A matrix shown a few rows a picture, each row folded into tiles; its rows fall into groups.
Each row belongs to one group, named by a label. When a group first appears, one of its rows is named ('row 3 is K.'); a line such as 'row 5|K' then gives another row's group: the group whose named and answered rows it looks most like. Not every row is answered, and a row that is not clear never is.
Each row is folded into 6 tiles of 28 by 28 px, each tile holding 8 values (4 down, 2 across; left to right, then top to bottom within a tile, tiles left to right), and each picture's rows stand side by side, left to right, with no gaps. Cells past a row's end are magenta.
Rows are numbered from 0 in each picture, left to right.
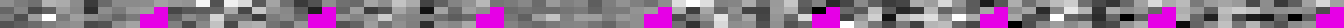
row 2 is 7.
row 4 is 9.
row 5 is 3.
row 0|7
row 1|9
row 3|7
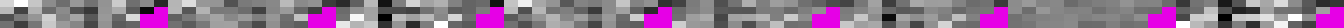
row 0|9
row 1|9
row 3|9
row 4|3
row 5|3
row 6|9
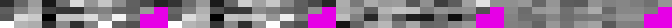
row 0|3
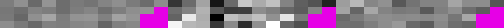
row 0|7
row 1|3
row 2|9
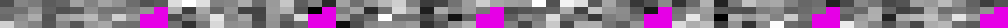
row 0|3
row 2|7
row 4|3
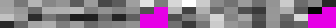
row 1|9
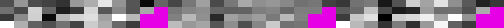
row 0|3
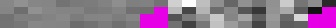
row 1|9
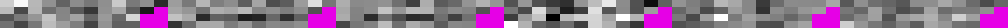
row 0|9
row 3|3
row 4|7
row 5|3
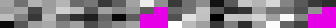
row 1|3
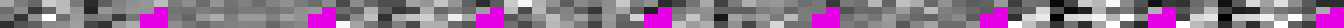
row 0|7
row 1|7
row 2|3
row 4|3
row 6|3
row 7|3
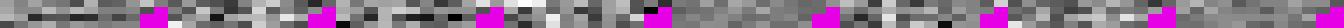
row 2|7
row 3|9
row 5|7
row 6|3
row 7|9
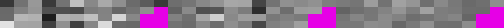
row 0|3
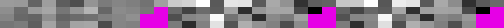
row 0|7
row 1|9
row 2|9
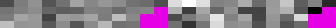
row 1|9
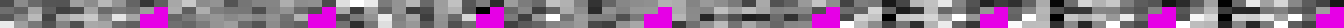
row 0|3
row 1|9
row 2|9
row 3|7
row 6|3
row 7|3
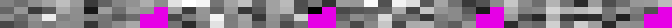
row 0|7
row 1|9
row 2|9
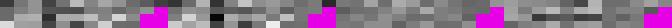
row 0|3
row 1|3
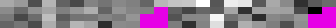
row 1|9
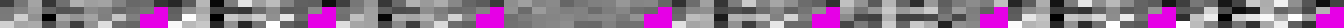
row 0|3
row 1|3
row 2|3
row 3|9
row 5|7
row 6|3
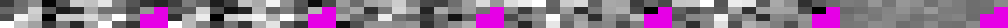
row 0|3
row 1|3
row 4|9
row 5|9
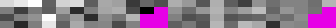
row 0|9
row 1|7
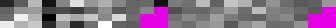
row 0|3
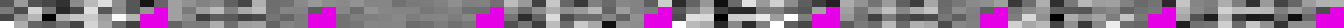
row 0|3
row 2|9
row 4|3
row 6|3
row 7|7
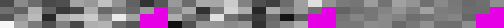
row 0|3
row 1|7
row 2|9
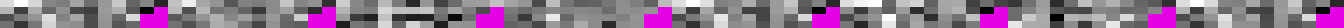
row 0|9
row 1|9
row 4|9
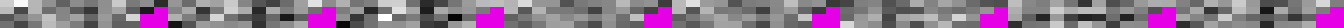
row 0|9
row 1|7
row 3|9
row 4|9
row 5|3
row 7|7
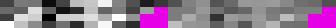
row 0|3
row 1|3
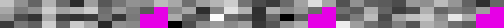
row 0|7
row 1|7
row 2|3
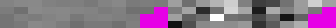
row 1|7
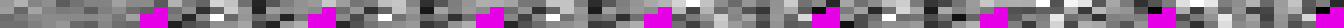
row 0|9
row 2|7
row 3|7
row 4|9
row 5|7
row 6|9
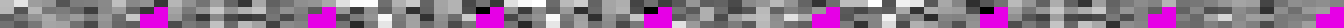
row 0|9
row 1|7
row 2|9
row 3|9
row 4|3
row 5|9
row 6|7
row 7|7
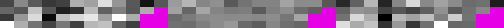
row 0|3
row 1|9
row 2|3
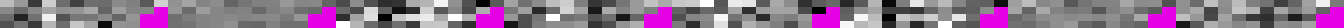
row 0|7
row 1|9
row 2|3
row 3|7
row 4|9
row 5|3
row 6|9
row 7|7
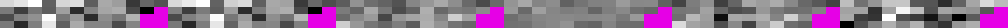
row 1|9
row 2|3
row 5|7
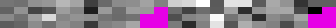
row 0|7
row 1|9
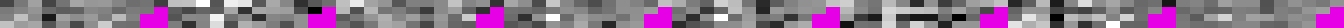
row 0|3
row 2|9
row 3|7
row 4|7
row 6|3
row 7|7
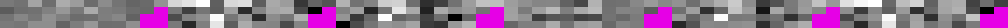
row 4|7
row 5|9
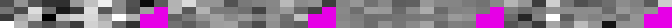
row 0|3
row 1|9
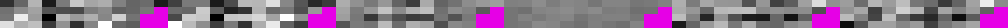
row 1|3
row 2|7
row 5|7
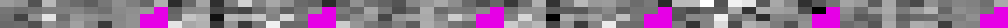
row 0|7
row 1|3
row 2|3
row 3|3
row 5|7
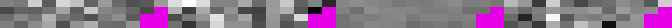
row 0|9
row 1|9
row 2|9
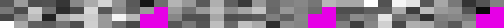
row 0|3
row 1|7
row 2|9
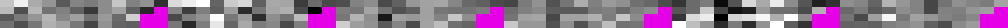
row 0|9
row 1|9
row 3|3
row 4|3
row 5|7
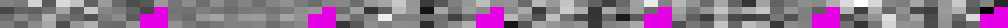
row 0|9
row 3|7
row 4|7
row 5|9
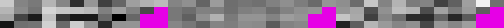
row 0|7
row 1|7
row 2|7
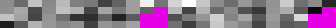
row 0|7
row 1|9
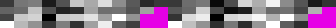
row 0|3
